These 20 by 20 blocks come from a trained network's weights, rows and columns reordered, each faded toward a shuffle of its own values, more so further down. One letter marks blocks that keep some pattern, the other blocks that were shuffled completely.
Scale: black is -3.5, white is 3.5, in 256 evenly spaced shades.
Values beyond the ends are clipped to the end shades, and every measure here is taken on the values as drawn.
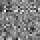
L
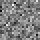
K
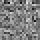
L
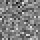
K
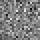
L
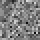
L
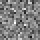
K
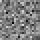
L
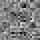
L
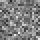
K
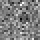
L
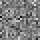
L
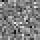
K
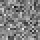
K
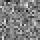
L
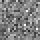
K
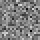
K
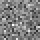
K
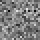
L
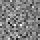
L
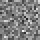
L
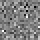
L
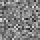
L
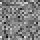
L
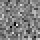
K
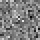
K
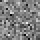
K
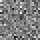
L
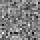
L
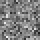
K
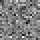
L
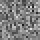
L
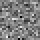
K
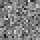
K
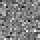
K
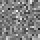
L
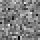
K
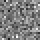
K
